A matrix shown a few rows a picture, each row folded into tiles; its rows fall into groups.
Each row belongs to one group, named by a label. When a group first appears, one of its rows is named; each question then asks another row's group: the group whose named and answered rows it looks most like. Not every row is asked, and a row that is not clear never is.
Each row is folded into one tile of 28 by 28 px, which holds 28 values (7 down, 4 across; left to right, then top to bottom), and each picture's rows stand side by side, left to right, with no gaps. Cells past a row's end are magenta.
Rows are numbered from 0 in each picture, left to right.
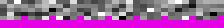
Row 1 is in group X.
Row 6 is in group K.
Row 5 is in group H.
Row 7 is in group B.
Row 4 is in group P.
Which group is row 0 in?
P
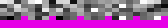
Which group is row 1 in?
K
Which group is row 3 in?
H
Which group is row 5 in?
K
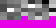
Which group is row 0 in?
H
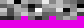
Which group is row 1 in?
H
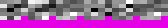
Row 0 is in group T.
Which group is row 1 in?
K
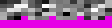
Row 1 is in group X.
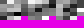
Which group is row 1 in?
K
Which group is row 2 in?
T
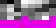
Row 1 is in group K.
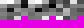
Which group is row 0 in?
K
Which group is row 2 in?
P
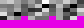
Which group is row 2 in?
T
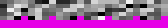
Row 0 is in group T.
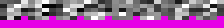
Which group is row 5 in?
P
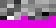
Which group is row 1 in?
B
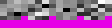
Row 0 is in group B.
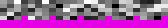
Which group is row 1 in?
P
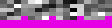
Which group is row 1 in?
K
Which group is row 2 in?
X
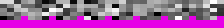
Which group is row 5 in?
B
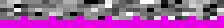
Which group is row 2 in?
B
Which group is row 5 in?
K
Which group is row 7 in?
T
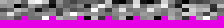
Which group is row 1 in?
K
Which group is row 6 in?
X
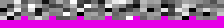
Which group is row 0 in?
P
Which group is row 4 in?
K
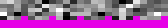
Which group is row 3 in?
B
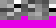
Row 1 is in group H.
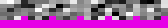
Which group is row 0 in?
K
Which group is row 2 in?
H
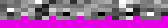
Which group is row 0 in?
H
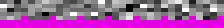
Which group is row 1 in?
B
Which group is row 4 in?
K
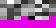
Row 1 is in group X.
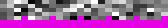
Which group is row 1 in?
P
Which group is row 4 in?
B
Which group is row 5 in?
H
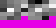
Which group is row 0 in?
H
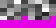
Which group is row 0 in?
P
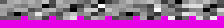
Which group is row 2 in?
K
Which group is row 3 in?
X
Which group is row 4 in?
B
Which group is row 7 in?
T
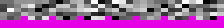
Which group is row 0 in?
H
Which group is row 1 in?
T
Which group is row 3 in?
X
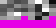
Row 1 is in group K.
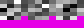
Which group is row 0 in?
P
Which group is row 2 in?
T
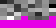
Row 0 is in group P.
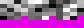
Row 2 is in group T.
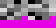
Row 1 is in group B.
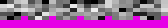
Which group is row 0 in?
B
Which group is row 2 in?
X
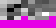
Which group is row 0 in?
T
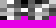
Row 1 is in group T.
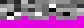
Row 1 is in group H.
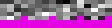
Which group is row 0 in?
P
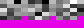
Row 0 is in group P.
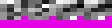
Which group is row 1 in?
X
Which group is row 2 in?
K
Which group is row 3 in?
K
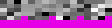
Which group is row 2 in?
P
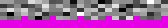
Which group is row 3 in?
X
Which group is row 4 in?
T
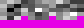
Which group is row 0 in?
T
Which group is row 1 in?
H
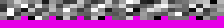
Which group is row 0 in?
H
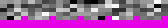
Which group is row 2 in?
X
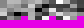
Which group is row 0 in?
B
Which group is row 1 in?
T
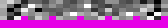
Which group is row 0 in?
T
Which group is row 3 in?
T
